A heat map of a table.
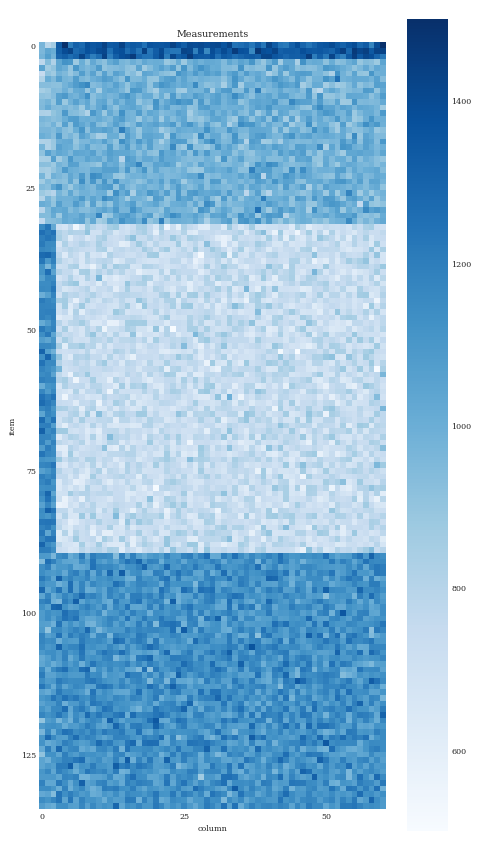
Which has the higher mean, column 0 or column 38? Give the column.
0
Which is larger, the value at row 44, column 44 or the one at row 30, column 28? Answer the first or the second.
the second
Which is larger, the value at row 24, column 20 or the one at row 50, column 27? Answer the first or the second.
the first
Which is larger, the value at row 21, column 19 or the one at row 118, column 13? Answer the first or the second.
the second
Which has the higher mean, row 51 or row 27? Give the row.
27
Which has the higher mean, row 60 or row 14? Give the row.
14
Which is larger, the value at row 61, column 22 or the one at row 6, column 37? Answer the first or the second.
the second
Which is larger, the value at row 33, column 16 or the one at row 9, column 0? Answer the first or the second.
the second
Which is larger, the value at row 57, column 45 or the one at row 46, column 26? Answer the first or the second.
the second
